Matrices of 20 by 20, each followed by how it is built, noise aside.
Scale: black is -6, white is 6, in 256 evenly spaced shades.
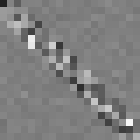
banded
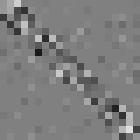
banded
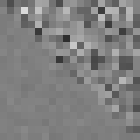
upper triangular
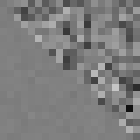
upper triangular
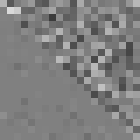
upper triangular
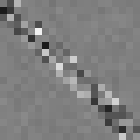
banded
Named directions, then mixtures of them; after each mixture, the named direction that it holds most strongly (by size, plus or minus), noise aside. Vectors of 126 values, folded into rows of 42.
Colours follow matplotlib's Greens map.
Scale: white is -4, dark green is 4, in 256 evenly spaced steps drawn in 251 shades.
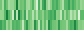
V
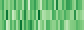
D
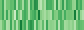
D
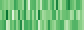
D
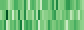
D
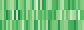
V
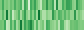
D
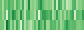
D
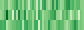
V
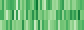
V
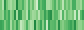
V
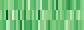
D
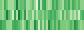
V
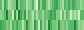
V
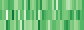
D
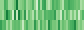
V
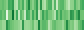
V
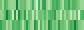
V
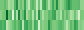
V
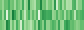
D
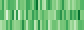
V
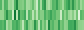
V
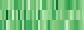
D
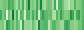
D
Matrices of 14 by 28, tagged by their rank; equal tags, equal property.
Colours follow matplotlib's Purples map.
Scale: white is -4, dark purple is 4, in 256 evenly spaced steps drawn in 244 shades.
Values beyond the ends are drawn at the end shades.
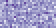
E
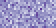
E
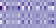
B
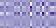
B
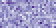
E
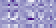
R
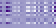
B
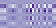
B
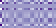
B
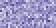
E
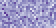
E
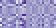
R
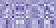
R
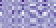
R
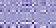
R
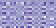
R
